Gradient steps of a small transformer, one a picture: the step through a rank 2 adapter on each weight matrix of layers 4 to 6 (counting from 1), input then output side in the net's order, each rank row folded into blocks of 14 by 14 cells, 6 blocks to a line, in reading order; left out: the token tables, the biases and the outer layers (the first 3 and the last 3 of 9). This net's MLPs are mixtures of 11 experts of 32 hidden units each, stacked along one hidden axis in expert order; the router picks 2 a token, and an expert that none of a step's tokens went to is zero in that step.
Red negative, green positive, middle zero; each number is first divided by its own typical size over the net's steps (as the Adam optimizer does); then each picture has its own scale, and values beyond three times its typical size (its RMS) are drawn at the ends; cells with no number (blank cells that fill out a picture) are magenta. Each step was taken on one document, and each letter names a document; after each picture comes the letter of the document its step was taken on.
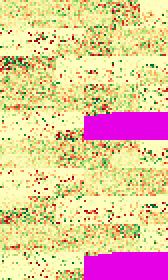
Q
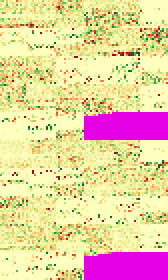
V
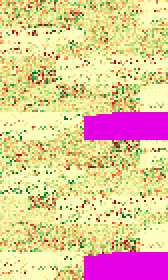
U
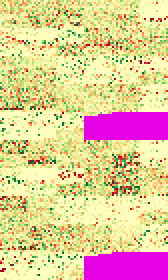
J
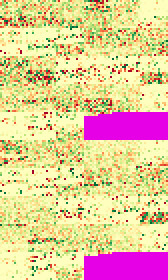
V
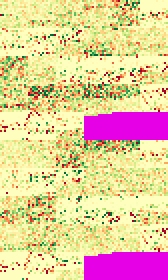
Q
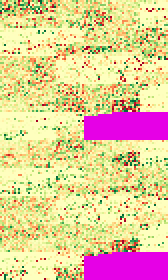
U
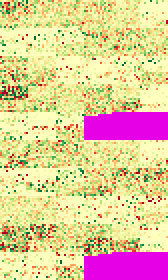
U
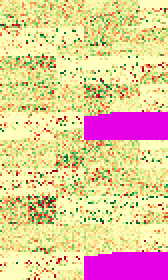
Q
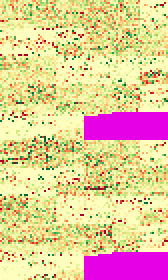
J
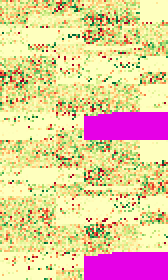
V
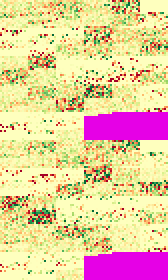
Q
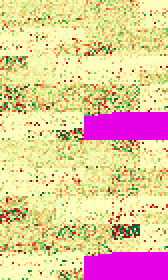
Q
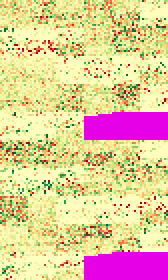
J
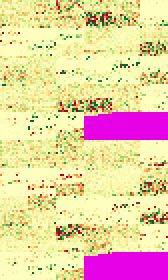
V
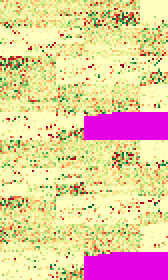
V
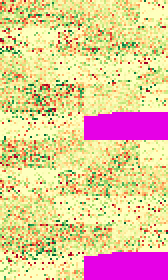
J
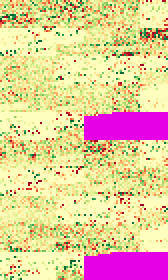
U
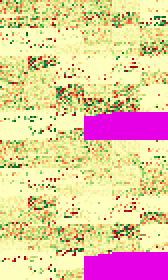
V
